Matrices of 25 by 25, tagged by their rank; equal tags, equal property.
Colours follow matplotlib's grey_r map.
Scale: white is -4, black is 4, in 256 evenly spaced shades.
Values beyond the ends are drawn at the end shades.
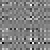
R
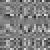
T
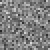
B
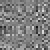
T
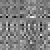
T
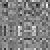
T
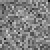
B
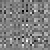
T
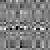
R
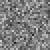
B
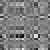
R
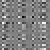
R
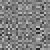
T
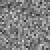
B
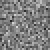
B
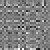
T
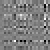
R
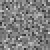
B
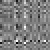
R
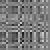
R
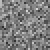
B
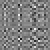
R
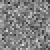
B
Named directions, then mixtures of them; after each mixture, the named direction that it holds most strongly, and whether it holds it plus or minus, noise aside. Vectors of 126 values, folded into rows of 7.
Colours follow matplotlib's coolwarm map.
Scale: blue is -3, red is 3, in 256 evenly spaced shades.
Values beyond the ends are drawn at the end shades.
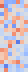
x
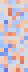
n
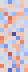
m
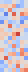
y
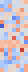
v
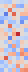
y, plus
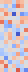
y, minus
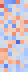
x, plus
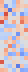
y, minus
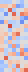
y, plus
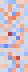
m, plus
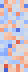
x, minus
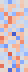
m, plus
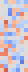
n, minus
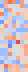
x, minus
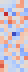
y, minus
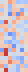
n, minus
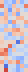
x, plus
